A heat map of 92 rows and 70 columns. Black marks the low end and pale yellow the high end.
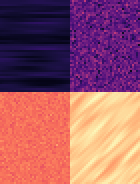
It is made of 2 by 2 panels. Panel 1,1: very low, streaked across, faint in contrast. Panel 1,2: low, fine-grained. Panel 2,1: high, fine-grained, faint in contrast. Panel 2,2: very high, slanting up to the right, faint in contrast.
